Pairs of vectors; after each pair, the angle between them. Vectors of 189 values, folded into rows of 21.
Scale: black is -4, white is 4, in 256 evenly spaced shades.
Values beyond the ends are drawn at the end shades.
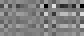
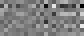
nearly parallel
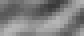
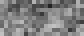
partly aligned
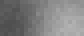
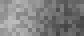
nearly opposite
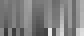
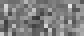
partly aligned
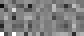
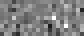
partly opposed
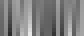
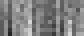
nearly parallel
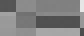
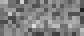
partly opposed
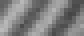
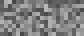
orthogonal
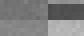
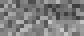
partly aligned
